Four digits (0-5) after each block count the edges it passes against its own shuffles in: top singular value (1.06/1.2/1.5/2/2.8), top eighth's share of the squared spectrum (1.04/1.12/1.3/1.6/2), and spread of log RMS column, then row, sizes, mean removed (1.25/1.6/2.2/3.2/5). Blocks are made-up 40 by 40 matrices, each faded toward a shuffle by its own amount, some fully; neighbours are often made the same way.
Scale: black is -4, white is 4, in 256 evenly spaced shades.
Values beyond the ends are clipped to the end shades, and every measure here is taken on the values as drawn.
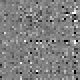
2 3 2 2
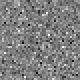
0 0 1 0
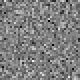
3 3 0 1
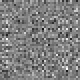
4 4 3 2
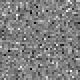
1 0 0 0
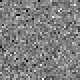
0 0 0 0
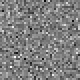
0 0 0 0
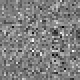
3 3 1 1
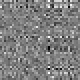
4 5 2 3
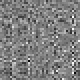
4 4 2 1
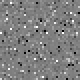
1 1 0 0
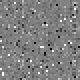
2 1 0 0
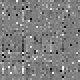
3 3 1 0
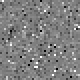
2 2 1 0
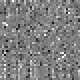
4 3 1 1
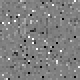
0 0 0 0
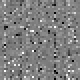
3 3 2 1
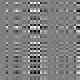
5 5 4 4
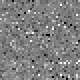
2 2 0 0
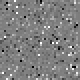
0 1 0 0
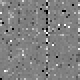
3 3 1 0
